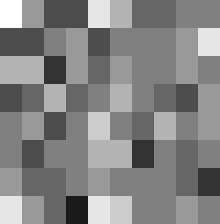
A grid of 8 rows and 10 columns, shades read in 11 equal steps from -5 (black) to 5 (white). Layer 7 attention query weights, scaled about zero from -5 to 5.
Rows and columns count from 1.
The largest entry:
5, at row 1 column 1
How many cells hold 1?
13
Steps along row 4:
up up down up up down down down up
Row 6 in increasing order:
-3 -2 -1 0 0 0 0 0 2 2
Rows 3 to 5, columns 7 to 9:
0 0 1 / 0 -1 -2 / -1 2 0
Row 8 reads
4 1 -1 -4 4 3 0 0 1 0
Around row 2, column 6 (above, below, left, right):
2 1 -2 0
